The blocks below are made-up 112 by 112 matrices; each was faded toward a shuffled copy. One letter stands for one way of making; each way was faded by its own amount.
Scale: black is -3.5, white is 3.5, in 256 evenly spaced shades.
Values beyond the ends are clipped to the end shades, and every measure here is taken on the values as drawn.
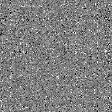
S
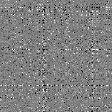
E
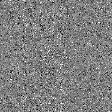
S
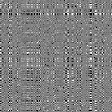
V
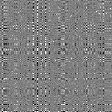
V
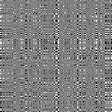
V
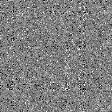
S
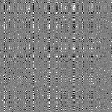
V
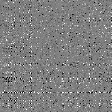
E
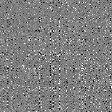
E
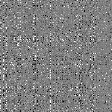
E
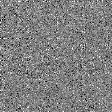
S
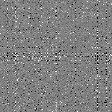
E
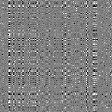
V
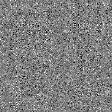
S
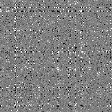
E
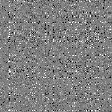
E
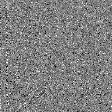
S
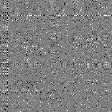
E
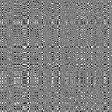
V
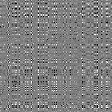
V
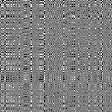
V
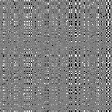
V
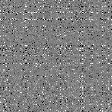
E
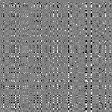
V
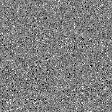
S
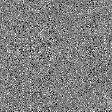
S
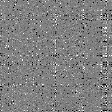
E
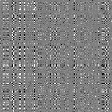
V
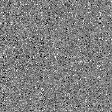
S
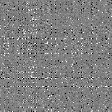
E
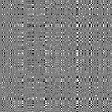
V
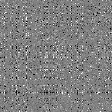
E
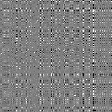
V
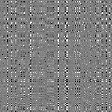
V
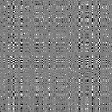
V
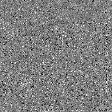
S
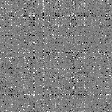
E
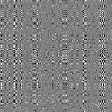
V
